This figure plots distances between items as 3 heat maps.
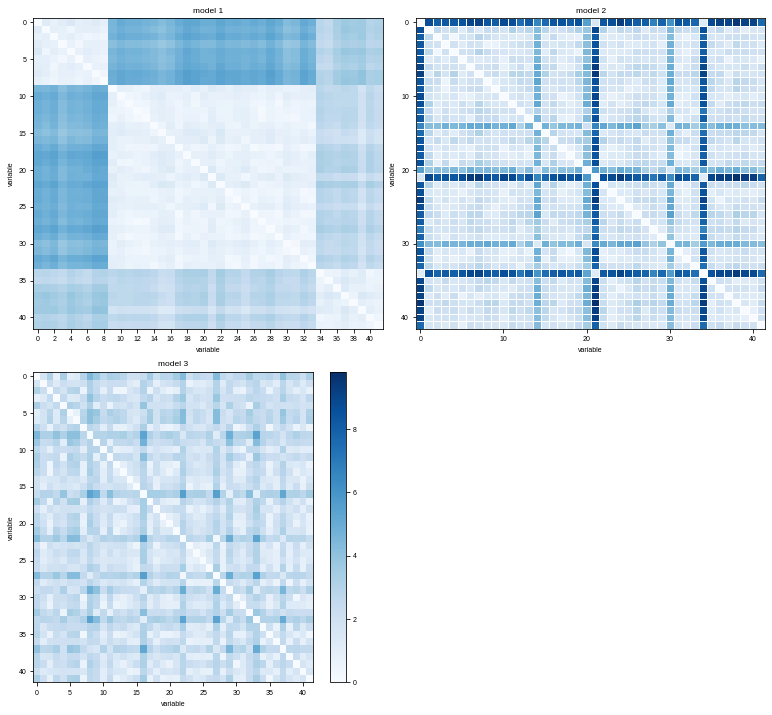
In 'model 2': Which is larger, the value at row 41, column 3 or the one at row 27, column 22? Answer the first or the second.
the second
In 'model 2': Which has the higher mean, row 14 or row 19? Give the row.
14
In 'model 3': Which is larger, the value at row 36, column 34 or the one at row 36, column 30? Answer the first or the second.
the second
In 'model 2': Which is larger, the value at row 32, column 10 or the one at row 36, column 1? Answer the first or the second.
the second
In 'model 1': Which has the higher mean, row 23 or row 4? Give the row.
4
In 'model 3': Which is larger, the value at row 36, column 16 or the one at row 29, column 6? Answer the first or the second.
the first
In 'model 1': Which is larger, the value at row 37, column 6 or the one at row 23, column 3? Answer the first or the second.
the second
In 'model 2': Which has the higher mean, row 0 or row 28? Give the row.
0
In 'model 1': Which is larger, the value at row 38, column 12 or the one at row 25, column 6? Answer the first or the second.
the second
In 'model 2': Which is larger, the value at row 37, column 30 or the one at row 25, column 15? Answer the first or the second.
the first
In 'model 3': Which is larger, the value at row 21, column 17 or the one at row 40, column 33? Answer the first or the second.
the second
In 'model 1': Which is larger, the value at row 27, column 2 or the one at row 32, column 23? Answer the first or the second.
the first
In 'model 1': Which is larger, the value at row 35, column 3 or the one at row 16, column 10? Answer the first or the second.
the first
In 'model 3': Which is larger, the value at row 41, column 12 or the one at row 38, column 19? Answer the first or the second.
the second
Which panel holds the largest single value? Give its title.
model 2
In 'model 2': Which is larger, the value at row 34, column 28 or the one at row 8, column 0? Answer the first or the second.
the second
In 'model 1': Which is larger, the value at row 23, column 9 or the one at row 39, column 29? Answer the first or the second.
the second
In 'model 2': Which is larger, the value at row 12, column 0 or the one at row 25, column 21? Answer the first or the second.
the second
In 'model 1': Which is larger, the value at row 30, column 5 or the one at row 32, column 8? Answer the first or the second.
the second
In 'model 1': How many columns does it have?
42
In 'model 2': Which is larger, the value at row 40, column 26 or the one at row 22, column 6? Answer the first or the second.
the first
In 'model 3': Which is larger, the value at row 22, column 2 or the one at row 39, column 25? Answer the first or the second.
the first
